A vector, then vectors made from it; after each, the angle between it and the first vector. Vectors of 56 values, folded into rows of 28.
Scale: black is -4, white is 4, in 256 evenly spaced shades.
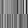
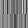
partly aligned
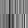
orthogonal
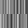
partly aligned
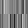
partly aligned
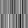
orthogonal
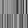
nearly parallel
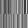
nearly opposite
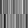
orthogonal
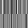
partly opposed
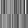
orthogonal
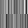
partly aligned
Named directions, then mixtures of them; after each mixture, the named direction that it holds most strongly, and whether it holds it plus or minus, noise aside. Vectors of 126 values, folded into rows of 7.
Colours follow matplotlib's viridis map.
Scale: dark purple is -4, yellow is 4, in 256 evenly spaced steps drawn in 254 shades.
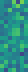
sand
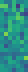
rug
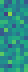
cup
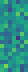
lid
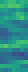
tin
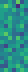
sand, minus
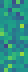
sand, minus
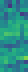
tin, minus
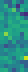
rug, plus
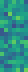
cup, plus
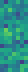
lid, minus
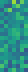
sand, plus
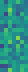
lid, minus
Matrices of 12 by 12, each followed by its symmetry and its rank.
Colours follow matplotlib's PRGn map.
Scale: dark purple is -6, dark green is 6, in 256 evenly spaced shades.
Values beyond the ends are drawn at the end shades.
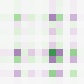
symmetric, rank one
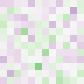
neither, full rank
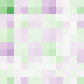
symmetric, rank two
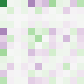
symmetric, rank two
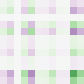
symmetric, rank one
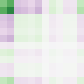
symmetric, rank one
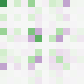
symmetric, rank two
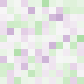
neither, full rank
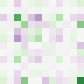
symmetric, rank two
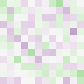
neither, full rank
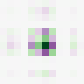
symmetric, rank one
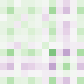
symmetric, rank two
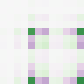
symmetric, rank one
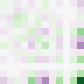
symmetric, rank two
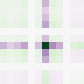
symmetric, rank one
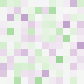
neither, full rank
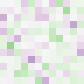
neither, full rank
